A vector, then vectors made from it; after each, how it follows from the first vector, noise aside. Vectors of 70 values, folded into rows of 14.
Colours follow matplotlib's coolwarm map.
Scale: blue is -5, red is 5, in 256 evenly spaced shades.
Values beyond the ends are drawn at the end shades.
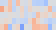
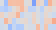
reversed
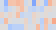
reversed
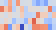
scaled up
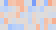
reversed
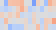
reversed
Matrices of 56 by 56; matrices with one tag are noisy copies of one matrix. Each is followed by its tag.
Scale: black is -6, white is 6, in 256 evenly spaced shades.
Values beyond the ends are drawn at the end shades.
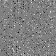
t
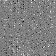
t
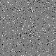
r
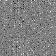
t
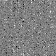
t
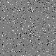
r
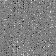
t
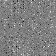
t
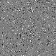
r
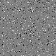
r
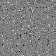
r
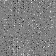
t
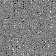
t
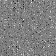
t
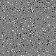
r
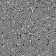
r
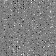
t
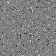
r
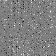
t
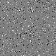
r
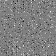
t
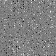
t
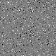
r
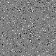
r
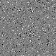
r
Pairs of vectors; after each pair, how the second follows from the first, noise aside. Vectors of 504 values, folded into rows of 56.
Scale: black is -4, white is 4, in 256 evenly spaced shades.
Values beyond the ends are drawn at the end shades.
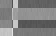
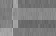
shrunk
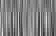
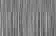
shrunk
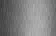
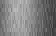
reversed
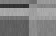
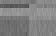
shrunk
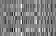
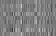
shrunk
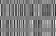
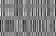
reversed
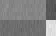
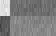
reversed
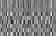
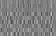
shrunk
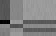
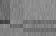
shrunk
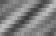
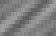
shrunk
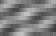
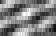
scaled up
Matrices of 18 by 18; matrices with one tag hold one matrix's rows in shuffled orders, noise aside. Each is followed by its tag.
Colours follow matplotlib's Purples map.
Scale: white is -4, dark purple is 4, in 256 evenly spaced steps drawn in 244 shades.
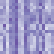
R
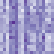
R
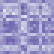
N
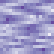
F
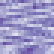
F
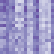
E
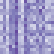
R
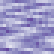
F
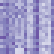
E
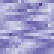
F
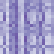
R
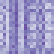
R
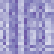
R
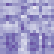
N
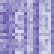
E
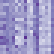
E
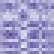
N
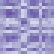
N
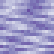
F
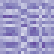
N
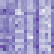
E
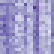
E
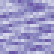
F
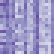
E
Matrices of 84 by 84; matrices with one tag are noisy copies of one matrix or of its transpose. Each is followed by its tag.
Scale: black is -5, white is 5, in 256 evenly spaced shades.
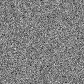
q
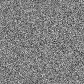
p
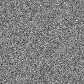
q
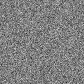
q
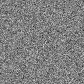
q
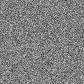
p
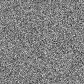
p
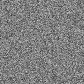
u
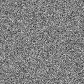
q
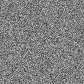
p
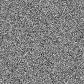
p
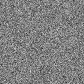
q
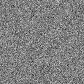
q
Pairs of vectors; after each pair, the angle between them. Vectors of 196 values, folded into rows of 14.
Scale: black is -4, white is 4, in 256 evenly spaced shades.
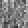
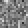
partly aligned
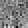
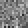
nearly opposite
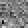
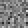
partly aligned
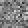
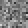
partly opposed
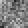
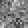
nearly opposite
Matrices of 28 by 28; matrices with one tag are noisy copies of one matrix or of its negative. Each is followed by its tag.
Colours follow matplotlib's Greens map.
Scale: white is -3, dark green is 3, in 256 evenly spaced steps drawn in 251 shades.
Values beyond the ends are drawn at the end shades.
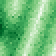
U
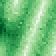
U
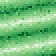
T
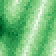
U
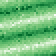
T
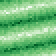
T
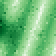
U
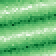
T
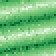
T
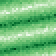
T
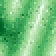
U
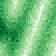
U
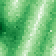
U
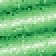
T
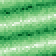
T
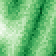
U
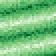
T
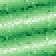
T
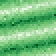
T
